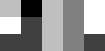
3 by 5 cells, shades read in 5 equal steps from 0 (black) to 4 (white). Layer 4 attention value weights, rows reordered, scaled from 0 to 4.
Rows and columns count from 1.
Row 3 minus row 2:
-3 0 0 0 -3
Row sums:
12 14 8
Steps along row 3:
same up down down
